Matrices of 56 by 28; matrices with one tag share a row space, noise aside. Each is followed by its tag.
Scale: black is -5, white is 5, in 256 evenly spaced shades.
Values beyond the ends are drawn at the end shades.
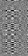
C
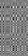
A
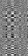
C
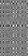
A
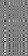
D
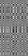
A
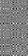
A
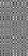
A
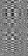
C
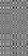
A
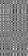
A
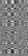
C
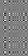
D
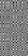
A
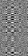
C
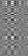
C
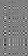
D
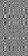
D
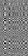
D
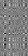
D
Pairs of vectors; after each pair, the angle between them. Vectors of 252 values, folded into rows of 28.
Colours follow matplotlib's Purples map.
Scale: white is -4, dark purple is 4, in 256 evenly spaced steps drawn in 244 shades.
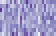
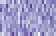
nearly parallel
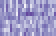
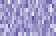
orthogonal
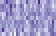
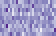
orthogonal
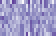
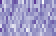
partly aligned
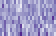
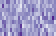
nearly parallel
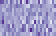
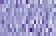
nearly parallel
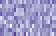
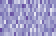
partly aligned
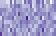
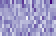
nearly opposite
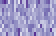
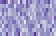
nearly parallel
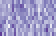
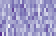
nearly parallel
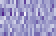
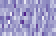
partly opposed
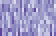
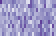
partly opposed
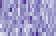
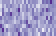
partly opposed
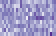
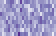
orthogonal
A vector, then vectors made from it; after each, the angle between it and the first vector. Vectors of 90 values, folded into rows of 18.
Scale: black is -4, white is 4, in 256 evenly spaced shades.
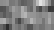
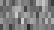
partly aligned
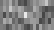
partly aligned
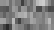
nearly parallel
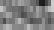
nearly opposite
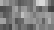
nearly parallel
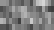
nearly parallel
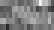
nearly parallel
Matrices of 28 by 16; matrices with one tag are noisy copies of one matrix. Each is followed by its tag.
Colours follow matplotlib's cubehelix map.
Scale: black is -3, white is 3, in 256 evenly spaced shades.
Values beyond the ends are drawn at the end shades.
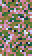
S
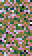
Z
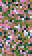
S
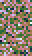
Z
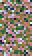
Z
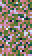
S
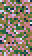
Z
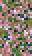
S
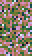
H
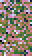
Z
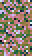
Z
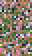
H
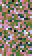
S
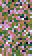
S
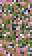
H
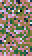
Z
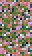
H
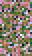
H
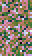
S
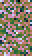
Z
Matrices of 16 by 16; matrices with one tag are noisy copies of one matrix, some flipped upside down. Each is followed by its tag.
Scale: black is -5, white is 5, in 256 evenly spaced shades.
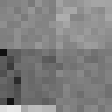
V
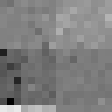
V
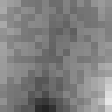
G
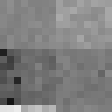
V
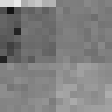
V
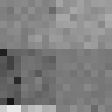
V
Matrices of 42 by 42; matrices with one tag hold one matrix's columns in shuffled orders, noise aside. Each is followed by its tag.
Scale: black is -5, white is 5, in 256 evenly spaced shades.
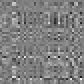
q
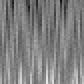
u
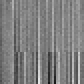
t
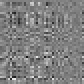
q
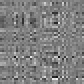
q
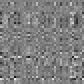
q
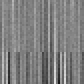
t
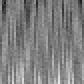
u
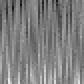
u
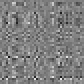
q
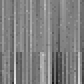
t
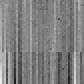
t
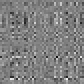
q
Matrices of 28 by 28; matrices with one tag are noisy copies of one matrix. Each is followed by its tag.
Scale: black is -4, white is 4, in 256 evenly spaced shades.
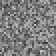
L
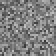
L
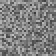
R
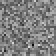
L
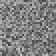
R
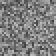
L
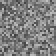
L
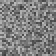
R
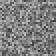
R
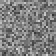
R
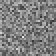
R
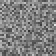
R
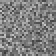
R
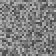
R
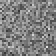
R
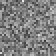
L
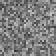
L
